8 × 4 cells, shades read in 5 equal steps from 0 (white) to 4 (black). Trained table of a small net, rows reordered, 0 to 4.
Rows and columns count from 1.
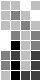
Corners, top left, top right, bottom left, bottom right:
1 1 1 3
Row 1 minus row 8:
0 -3 -3 -2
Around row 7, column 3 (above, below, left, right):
1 3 4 3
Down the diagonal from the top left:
1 2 2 2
